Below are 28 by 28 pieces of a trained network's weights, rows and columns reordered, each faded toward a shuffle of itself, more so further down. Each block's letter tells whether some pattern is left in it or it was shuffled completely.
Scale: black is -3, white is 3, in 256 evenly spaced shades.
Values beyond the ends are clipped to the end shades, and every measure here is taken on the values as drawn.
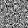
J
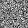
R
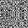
J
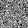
R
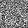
R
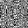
J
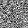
J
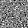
R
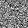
R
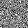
R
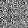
J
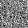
R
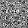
J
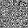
J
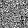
R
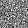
R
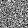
R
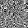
J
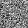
R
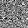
J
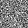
R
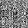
J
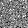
R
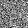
R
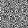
J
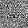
J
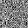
J
